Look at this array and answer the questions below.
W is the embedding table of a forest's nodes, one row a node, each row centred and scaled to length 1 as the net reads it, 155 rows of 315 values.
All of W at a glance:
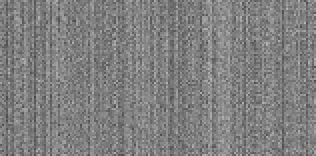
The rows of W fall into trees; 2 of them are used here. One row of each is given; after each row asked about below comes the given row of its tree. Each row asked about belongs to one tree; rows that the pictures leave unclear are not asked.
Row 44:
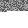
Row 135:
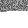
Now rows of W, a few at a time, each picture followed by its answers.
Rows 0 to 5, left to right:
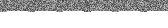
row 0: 44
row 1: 44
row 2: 135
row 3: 135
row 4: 135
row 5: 44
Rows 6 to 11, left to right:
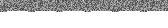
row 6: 44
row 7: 135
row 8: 135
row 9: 135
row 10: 44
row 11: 135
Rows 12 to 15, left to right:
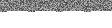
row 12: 44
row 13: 135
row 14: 44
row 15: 44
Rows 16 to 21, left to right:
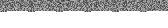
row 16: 135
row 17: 135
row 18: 135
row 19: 135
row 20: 135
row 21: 135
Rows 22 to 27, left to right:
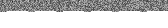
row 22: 135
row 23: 135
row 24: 135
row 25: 44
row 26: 44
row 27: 44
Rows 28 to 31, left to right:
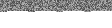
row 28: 135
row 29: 135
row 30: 135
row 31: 135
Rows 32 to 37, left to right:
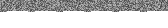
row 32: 44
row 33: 44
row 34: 44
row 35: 44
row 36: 44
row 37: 135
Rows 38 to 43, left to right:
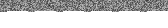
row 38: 135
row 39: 135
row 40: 44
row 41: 44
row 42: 44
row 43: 44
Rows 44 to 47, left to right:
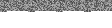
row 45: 44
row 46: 44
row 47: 135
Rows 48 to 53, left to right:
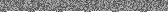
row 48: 44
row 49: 44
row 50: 44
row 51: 135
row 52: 135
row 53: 44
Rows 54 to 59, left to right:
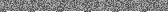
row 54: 44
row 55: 44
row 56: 44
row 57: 135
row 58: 44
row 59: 44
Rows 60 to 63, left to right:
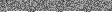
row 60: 135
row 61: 44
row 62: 44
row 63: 44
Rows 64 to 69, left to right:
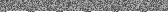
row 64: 135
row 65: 44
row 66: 135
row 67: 44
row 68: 44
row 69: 44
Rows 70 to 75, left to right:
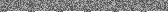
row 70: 44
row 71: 135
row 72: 44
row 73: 44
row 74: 44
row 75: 135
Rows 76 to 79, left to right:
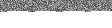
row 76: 44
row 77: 44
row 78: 44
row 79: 135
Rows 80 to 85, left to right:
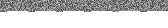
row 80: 135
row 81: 135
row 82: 44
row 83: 44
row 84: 135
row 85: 135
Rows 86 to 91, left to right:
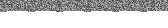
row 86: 135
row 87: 44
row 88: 135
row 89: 44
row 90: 44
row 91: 135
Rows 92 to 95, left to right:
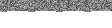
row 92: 44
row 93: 44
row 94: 135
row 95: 135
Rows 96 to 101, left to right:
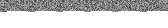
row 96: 44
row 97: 44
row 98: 44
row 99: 135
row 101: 44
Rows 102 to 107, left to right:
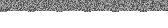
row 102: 44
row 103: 44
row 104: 135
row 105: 135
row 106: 135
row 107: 135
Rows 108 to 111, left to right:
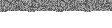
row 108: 44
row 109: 44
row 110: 44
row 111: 135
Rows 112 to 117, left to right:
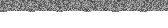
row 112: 135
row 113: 44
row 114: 135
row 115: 44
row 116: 135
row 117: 44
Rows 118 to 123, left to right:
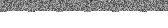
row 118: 44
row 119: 135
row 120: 44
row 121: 135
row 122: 135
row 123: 44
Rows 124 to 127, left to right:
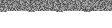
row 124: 135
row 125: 135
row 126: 135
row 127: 44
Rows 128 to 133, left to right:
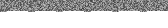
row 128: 44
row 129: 135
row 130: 44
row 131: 44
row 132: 135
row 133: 44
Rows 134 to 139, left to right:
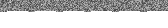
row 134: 135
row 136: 44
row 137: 44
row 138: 44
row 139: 135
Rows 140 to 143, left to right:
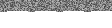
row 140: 135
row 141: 44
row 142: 44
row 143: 135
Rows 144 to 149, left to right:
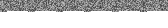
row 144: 44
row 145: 44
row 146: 44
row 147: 44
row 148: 44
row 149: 135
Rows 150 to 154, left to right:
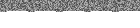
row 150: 135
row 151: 135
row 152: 44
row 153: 44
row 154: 135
